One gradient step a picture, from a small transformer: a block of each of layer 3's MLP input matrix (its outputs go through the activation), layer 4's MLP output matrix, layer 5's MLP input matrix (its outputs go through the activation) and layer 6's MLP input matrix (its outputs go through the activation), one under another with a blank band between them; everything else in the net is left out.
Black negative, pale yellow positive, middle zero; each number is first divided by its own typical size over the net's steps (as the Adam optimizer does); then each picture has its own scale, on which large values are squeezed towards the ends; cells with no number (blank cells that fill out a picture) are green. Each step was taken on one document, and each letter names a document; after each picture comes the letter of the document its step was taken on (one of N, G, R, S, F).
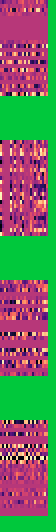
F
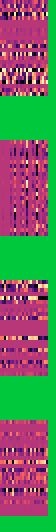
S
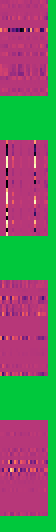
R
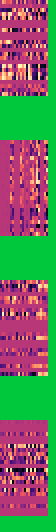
S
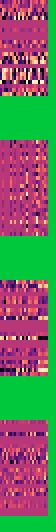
S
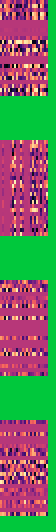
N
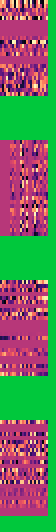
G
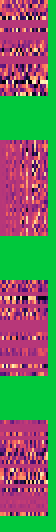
G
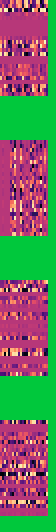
N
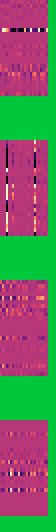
R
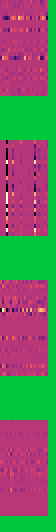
R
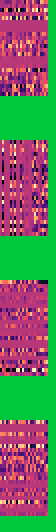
G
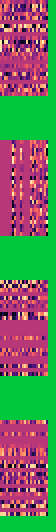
N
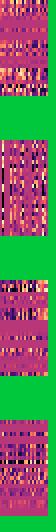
G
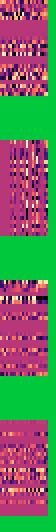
S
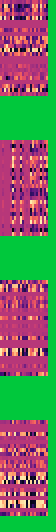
N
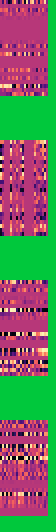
F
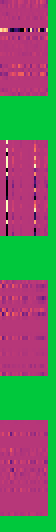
R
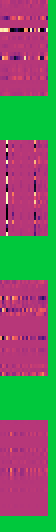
R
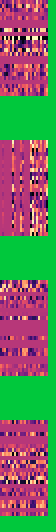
N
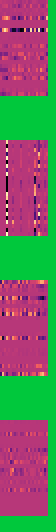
R
